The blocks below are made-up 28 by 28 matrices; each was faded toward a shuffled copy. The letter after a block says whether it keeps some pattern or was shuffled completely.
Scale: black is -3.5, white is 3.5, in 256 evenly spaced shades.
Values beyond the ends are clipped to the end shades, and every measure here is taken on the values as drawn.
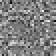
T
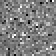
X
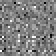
T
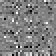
T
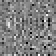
T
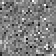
X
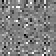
T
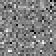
T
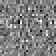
T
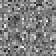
T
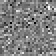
X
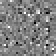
T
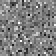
X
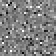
X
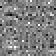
T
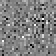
T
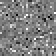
X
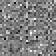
T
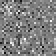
T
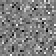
X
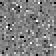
X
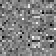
T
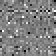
T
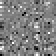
T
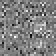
T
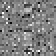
T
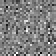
T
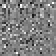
T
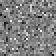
X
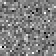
X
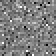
X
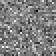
X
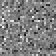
X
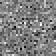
X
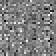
T
